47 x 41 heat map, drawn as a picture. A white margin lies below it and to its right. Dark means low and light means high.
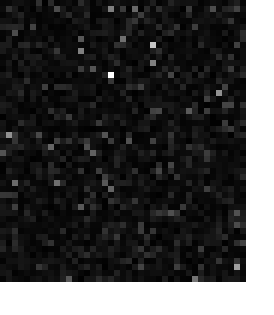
Roughest part: top middle. Slope: none. Average level on the scale: 10%. Seam: none. Histogram: skewed, a long tail of high values. Mirror symmetry: none. Odd rows or columns: none. Grain: fine.
